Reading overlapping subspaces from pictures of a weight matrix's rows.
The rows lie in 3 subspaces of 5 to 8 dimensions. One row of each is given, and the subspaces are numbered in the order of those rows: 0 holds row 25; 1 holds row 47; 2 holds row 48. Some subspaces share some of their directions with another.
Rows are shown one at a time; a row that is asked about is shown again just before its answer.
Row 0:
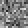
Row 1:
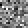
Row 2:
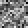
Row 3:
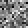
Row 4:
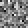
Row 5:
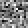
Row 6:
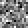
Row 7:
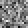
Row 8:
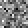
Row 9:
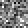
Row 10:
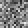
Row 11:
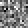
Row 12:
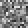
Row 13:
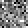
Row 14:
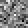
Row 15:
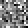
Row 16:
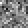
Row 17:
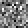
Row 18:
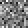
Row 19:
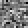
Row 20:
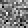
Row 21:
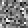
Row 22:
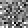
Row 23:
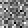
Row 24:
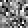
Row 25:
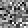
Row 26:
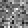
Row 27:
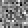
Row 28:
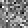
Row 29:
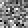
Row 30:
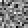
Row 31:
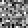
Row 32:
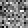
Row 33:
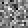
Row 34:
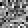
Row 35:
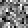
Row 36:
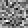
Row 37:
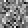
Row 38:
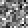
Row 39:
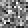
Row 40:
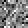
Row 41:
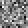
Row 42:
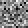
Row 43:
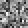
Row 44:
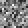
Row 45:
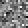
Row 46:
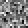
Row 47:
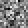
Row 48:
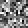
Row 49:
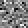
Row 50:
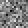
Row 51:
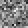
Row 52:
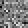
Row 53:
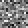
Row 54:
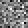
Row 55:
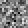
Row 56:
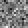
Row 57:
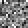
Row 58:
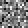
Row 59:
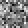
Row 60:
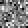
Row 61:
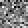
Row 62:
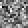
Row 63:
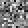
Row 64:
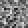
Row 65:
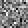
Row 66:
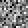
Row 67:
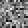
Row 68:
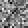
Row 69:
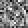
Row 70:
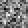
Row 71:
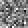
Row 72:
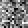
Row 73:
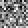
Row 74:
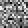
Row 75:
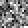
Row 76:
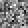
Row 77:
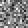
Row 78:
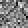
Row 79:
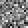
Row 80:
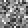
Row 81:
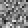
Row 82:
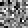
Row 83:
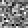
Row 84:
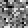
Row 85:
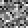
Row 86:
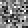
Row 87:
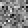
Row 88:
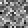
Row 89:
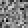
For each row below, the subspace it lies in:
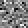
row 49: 0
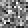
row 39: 2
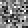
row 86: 2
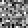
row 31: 0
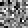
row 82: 2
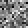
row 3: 0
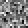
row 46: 2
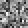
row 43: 2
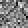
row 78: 1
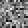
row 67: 1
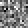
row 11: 2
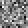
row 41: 2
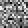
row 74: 0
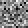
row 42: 1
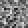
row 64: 1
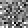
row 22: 0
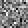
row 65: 2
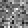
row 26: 0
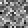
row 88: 1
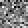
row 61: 2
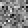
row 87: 2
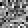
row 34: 2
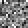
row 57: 1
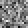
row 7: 2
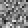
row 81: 2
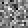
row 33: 1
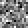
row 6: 1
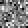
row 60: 0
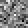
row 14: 2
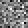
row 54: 1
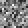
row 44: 0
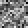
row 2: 1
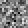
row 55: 0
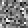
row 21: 1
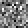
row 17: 0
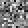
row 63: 1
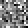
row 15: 2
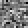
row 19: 1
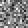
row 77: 2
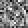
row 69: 1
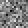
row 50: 0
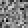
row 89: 1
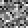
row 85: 0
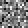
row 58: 1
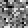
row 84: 1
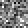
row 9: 2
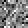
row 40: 0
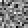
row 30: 1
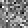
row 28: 2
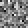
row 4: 2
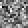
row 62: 2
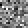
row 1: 2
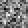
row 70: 1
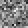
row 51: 1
